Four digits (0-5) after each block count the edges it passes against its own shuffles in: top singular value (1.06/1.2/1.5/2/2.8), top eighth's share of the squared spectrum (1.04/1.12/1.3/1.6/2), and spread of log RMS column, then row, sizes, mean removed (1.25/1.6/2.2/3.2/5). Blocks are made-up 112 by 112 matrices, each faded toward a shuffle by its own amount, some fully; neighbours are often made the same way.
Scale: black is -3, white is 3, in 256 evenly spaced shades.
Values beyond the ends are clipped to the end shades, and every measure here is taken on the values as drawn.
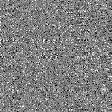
4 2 1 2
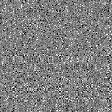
4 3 2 2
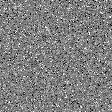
2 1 0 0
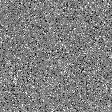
1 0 0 0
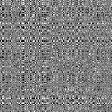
5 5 4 4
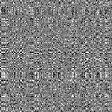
5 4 3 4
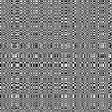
5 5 5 5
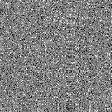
4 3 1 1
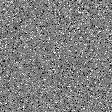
2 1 0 0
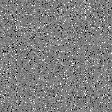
4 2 2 1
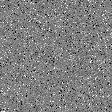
0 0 0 0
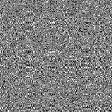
4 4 2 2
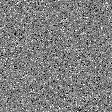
2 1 0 0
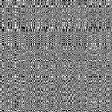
5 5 4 4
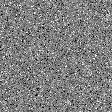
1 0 0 0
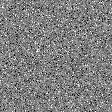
0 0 0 0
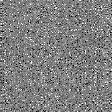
4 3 2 1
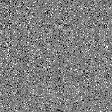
4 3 2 2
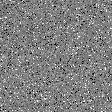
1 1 0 0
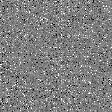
3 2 2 1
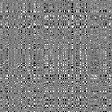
5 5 4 4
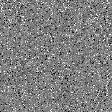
3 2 1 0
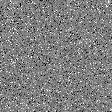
0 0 0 0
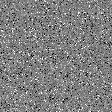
2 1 0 1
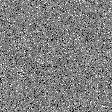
2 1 0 0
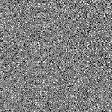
4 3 2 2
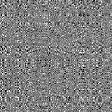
5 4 3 3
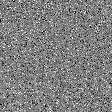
1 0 0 0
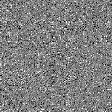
4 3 2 2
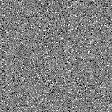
4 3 1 1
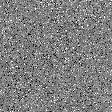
0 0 0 0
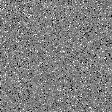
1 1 2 0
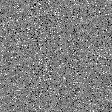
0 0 1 0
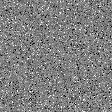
0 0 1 0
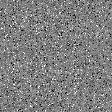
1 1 2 0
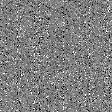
1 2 3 0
